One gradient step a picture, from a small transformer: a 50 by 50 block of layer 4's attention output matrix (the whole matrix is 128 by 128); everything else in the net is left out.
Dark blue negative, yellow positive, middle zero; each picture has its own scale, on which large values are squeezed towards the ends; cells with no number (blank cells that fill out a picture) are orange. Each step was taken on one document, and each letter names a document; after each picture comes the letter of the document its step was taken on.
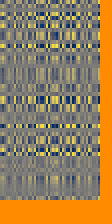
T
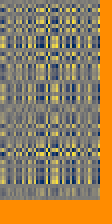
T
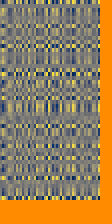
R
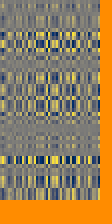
T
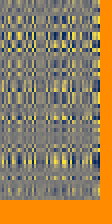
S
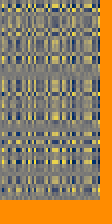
R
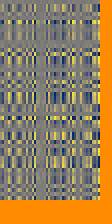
S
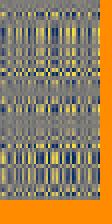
T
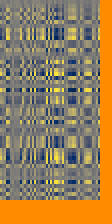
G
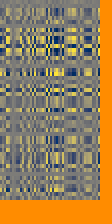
G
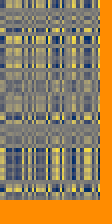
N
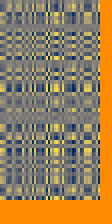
N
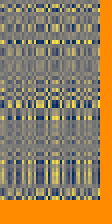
R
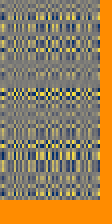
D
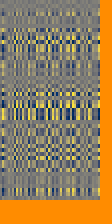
D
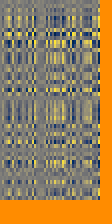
S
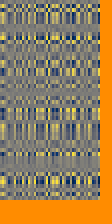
T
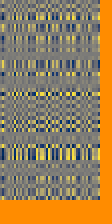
D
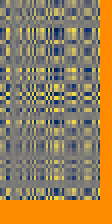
G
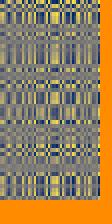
T
